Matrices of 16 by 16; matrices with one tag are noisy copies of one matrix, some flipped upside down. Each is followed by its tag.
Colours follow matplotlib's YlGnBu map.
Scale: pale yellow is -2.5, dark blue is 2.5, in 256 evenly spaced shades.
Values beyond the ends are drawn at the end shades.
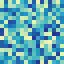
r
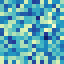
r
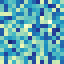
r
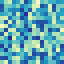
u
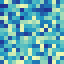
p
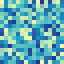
r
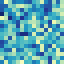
p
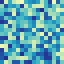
p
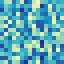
u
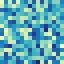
r
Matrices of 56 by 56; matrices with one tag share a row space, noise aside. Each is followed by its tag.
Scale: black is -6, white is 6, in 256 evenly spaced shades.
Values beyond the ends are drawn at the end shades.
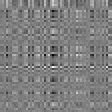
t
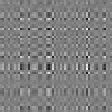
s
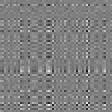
s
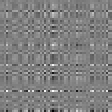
t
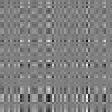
s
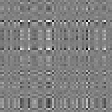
s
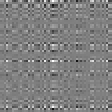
t
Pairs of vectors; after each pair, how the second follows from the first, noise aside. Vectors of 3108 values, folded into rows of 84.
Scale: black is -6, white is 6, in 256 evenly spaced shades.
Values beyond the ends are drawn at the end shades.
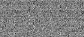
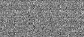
negated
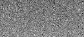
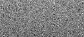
negated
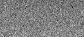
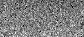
scaled up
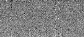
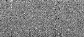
negated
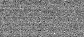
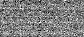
scaled up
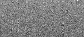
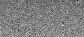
negated
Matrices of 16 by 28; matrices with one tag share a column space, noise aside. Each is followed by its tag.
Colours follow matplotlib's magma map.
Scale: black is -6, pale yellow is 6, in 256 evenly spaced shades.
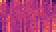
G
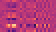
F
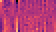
G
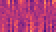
G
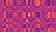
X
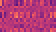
X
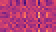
X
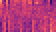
G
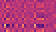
F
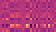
F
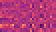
F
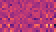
F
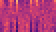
G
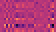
F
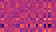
F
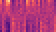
G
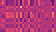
X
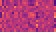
X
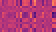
X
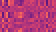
X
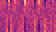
G
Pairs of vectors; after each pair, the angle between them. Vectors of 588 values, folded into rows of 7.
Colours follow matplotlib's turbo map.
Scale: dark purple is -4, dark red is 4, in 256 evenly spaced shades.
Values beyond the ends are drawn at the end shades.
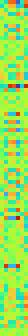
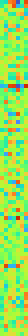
nearly parallel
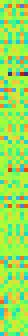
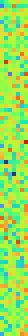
orthogonal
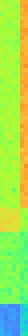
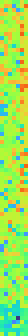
partly aligned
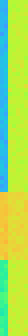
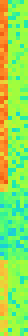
nearly opposite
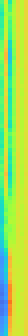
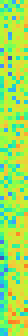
partly aligned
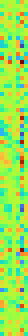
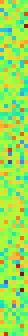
partly opposed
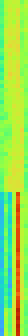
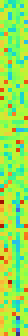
partly opposed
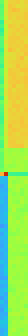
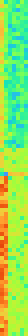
nearly opposite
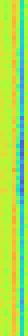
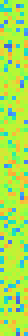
orthogonal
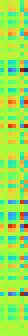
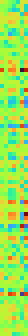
nearly opposite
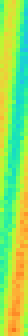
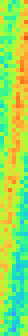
nearly opposite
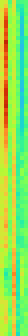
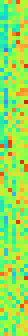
partly opposed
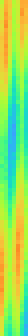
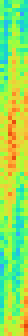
nearly opposite
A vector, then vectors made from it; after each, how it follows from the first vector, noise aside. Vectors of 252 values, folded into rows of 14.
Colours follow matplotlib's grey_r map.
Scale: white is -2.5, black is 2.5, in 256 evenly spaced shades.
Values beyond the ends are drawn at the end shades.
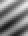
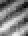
negated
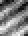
negated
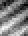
negated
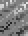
partly zeroed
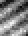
negated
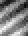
negated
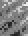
partly zeroed
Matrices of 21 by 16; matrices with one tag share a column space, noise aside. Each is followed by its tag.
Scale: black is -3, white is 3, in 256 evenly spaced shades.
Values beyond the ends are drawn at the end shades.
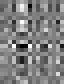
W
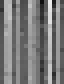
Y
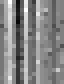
Y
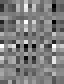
W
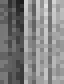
Y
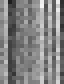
Y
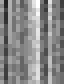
Y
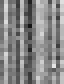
Y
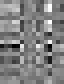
W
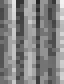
Y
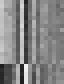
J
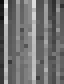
Y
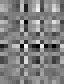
W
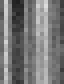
Y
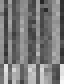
J
